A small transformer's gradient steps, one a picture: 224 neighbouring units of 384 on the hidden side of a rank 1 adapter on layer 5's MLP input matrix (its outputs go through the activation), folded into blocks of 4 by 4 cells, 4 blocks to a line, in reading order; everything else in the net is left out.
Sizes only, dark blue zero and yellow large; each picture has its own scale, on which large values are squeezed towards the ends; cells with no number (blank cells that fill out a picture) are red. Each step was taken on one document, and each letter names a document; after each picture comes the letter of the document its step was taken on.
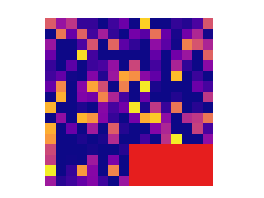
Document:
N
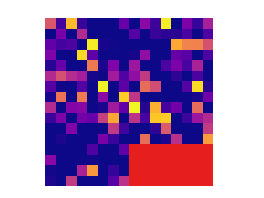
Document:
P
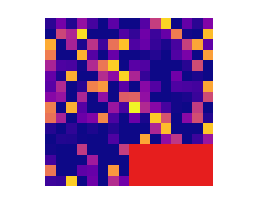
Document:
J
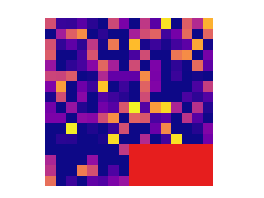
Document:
P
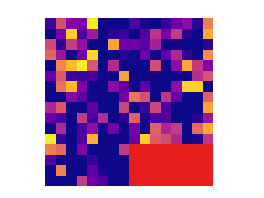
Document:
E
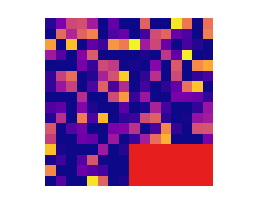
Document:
E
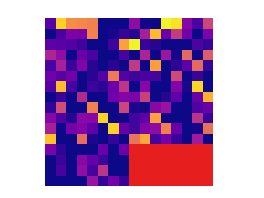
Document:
E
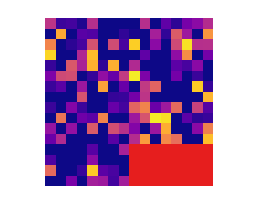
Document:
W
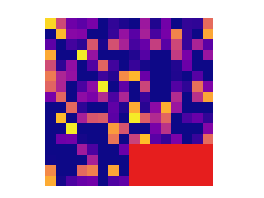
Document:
P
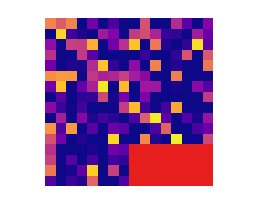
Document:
N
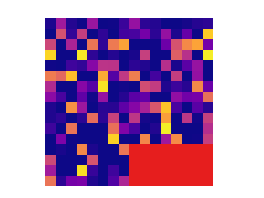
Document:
P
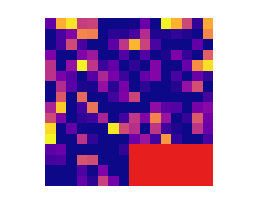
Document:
E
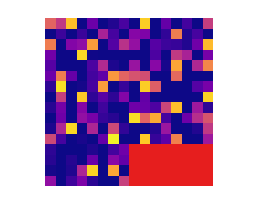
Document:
N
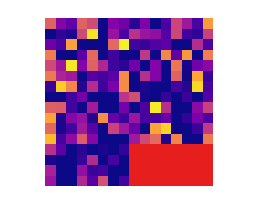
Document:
E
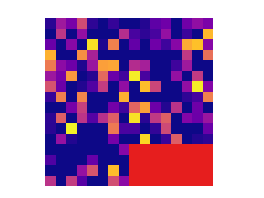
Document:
J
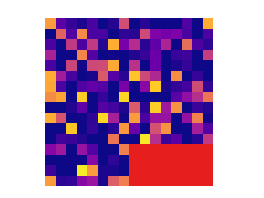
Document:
P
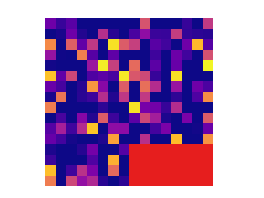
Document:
N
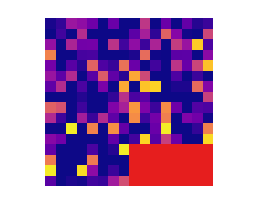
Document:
W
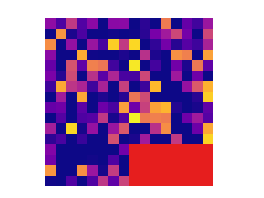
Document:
W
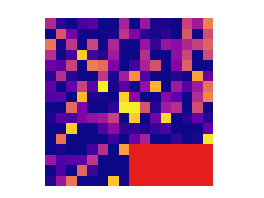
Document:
P
